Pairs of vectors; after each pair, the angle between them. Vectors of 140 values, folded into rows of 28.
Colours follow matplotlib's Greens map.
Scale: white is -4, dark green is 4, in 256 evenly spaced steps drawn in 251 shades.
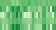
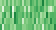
orthogonal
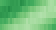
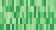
orthogonal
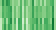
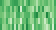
partly opposed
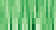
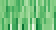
nearly opposite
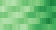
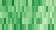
partly opposed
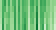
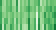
nearly opposite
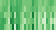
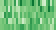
orthogonal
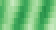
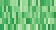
orthogonal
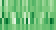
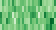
partly aligned
